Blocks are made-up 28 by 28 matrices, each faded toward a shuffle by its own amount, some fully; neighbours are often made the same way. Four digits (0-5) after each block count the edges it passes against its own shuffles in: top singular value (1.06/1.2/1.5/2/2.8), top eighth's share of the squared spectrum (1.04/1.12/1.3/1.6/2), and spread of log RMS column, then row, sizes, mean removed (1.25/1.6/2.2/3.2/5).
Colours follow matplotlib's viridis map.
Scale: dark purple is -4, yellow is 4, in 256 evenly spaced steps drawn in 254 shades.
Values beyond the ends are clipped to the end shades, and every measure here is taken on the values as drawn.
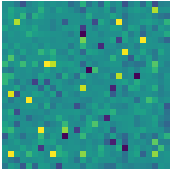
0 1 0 0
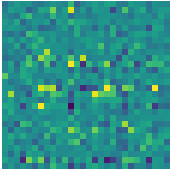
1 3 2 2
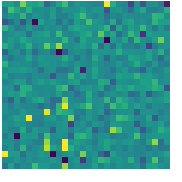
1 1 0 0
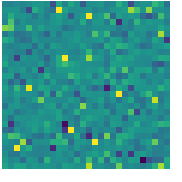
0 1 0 0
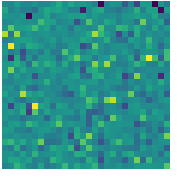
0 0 0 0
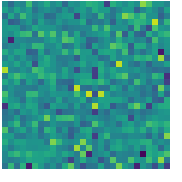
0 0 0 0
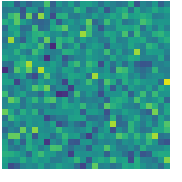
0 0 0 0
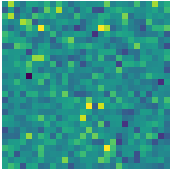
1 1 0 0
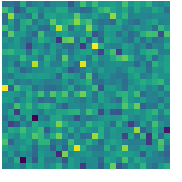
0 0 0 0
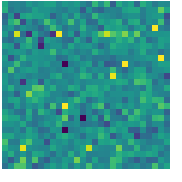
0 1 0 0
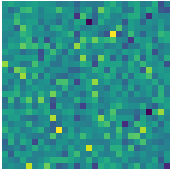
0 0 0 0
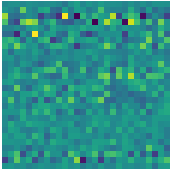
2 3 0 3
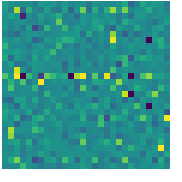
2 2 0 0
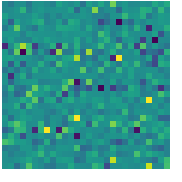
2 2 0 1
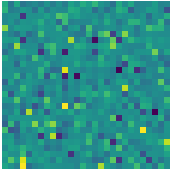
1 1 0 0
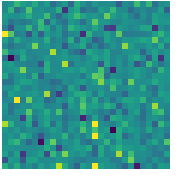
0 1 0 0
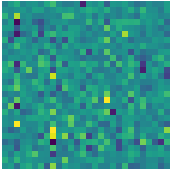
1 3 2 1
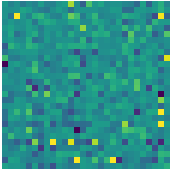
2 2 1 1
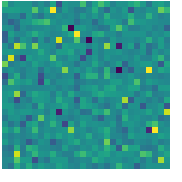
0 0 0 0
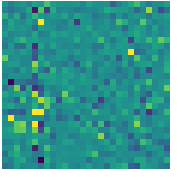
2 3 2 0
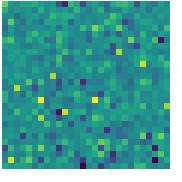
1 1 0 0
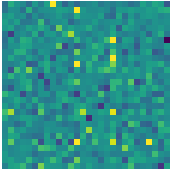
2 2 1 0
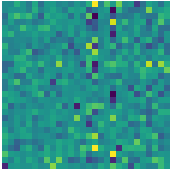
2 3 2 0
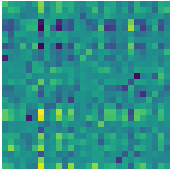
4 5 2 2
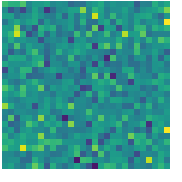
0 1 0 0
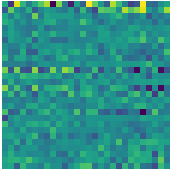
3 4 0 2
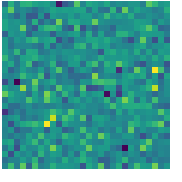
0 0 0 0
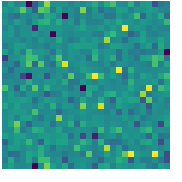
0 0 0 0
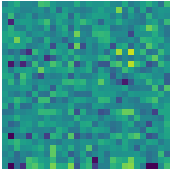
3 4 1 2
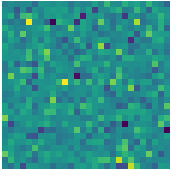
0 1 0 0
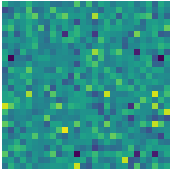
2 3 1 1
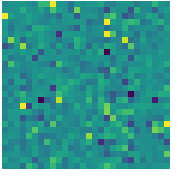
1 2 2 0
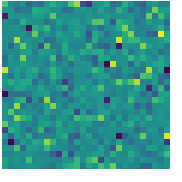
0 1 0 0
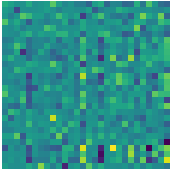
3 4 2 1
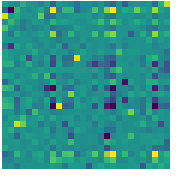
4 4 2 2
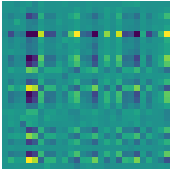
4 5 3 3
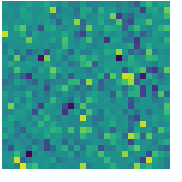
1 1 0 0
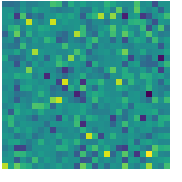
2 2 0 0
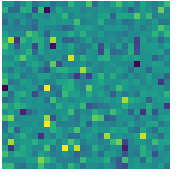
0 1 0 0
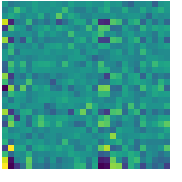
4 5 2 2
